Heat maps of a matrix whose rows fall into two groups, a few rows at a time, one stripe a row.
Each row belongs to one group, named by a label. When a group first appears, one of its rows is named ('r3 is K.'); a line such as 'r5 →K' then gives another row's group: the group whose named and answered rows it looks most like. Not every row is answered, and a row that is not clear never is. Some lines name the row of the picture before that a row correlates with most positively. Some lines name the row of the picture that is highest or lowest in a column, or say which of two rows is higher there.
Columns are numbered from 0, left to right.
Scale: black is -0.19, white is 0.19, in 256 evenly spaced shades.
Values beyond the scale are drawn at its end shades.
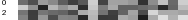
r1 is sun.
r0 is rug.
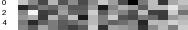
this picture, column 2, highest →5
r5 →rug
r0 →sun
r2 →sun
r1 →rug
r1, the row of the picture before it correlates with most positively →3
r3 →sun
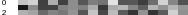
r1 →rug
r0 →sun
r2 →sun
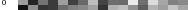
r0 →rug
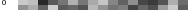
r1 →sun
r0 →sun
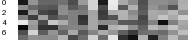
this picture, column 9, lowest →3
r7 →sun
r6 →sun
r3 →rug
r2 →rug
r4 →sun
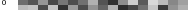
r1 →sun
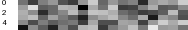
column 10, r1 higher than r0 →No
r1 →sun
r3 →sun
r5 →rug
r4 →rug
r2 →sun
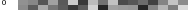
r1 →rug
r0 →sun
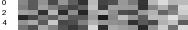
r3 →rug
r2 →sun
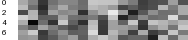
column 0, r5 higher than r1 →No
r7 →sun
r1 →sun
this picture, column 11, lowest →2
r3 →sun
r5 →rug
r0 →sun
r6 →sun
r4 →rug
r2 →sun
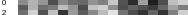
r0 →sun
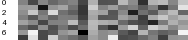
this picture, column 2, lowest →1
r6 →sun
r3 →rug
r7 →sun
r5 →rug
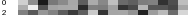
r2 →rug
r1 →sun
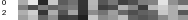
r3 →sun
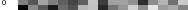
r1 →rug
